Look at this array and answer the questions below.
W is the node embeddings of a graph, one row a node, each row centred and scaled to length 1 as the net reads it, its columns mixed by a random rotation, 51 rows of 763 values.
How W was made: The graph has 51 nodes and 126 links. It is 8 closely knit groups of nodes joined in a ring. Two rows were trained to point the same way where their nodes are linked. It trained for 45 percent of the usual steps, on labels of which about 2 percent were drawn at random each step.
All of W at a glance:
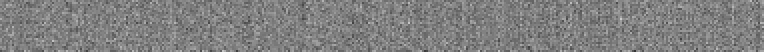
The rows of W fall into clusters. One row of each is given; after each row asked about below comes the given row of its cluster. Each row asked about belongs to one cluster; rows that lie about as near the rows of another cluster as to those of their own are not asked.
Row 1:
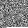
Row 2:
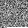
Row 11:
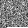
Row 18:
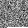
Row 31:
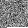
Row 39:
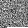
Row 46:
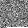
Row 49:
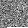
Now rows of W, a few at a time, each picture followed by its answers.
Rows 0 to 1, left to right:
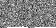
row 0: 46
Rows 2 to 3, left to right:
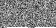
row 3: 18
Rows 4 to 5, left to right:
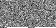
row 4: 31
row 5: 49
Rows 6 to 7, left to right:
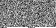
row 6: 2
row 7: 31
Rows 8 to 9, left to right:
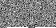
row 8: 46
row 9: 11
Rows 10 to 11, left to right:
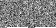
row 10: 31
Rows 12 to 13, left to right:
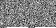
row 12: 1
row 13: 11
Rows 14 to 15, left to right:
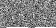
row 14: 1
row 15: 18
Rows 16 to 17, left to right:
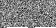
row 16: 2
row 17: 11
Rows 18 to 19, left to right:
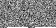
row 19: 11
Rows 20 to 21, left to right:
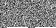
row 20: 2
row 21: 49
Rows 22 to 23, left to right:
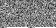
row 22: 2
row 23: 2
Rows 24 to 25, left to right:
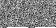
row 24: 18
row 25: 11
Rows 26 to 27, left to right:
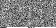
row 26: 39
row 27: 1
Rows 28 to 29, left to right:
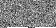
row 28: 39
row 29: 31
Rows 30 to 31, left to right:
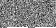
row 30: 46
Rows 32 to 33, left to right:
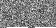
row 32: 1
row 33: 39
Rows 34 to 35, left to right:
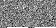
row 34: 49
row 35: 1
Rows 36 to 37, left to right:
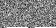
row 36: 2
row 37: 1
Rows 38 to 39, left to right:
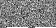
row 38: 11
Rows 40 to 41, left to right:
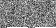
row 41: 31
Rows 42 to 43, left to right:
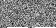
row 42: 49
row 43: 2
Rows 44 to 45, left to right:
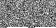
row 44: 18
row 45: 11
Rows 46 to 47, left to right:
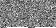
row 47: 49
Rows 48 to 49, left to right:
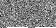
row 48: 46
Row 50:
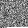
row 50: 1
